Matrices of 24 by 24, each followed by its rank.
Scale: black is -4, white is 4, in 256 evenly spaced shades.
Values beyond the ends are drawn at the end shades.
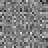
five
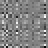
two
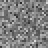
full rank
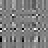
two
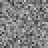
full rank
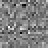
five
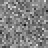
full rank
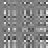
two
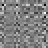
three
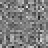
five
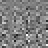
three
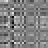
two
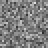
full rank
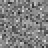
full rank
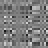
two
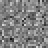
five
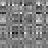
two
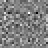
five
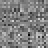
five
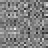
three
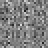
five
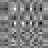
two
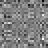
three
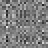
three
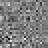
five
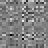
three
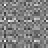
three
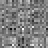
three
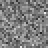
full rank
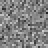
full rank
